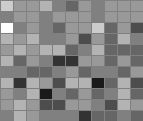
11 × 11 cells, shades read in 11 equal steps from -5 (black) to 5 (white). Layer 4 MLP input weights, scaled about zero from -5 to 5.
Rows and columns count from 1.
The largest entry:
5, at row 3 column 1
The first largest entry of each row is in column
1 2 1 1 2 1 6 1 3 2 2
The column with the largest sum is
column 1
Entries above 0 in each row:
8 8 6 6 6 5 2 6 4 7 2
